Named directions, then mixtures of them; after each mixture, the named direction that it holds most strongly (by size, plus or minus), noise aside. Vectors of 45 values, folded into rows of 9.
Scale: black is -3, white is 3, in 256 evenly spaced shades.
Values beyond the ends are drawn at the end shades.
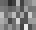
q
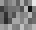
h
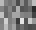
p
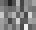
q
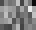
h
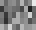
h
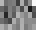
h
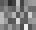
q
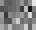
h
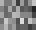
p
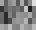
h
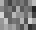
p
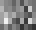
h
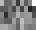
h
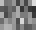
p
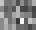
p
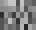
q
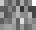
p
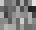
p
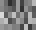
q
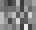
q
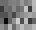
h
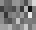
h
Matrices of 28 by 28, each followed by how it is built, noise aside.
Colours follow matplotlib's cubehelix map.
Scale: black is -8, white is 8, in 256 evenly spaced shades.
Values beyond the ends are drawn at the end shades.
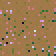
sparse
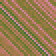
Toeplitz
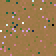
sparse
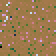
sparse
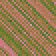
Toeplitz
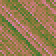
Toeplitz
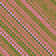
Toeplitz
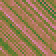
Toeplitz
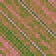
Toeplitz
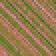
Toeplitz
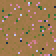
sparse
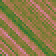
Toeplitz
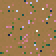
sparse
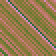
Toeplitz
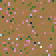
sparse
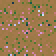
sparse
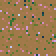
sparse
